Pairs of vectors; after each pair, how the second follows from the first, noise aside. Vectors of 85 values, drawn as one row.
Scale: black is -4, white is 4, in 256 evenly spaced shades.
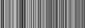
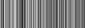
copied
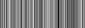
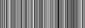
copied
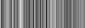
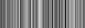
wrapped around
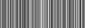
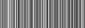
wrapped around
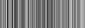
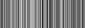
wrapped around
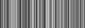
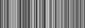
copied
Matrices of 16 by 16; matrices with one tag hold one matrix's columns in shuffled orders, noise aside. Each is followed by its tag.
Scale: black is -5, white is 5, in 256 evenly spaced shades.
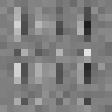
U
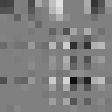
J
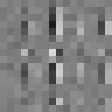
U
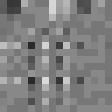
J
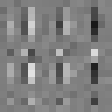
U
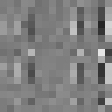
U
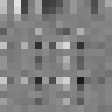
J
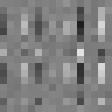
U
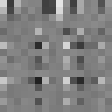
J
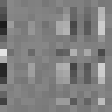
U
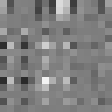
J
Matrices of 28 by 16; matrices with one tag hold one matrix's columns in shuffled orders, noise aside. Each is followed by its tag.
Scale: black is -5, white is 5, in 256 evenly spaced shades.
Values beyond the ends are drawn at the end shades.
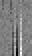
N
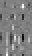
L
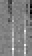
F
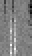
F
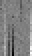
N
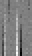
N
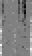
F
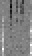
F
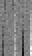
N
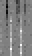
F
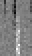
F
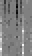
F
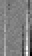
N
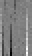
N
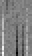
N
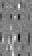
L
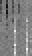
F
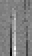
N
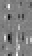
L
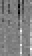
F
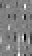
L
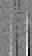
N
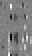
L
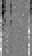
F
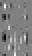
L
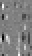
L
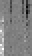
F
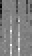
F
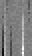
N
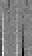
N
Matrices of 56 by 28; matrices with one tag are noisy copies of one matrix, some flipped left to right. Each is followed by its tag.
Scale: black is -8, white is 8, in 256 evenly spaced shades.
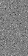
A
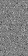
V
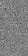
A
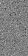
A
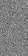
A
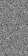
V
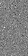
A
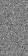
V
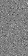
A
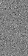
A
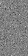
A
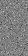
V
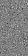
A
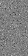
A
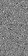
V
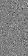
A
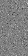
A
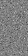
V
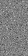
V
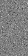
A
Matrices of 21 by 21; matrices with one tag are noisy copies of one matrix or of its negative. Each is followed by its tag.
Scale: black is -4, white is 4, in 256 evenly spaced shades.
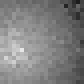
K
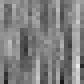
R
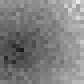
K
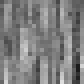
R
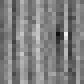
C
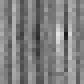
C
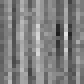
C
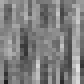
R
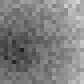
K
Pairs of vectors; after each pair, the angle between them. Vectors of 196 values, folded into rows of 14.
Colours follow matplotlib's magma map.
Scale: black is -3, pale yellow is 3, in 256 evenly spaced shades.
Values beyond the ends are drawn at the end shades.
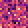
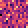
orthogonal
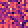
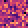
partly opposed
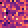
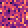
partly aligned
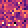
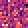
orthogonal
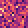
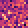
orthogonal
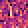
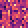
partly opposed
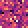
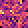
nearly opposite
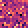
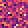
nearly parallel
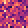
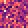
nearly parallel
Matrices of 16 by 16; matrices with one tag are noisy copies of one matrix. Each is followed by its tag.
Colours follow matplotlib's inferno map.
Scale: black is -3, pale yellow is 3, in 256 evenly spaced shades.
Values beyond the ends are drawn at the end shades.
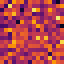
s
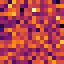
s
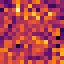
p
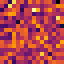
s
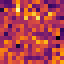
p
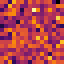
s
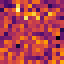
p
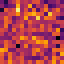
p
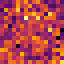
p
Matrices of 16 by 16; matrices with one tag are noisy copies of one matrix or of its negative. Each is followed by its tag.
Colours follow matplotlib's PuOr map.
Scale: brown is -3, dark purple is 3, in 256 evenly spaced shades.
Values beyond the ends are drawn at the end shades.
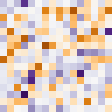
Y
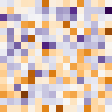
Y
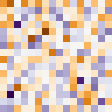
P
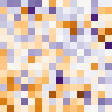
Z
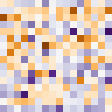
Y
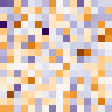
P
